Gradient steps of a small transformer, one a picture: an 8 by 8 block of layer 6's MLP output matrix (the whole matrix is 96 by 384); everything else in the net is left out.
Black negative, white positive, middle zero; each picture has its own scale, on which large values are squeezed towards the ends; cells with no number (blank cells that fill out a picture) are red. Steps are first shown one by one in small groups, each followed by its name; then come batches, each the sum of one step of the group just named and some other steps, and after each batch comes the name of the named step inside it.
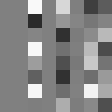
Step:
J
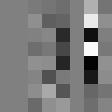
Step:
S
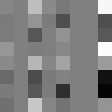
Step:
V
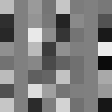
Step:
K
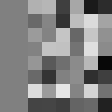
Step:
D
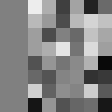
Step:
D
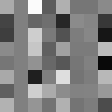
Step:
K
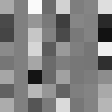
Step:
K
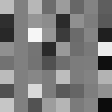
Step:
K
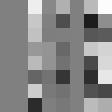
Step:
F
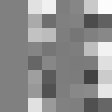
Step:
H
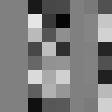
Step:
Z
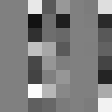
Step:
Z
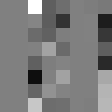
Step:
Z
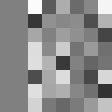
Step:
F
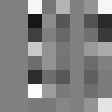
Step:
F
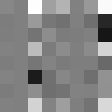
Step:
H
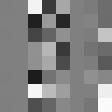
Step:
Z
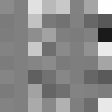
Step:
H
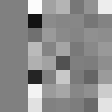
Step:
H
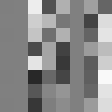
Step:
F
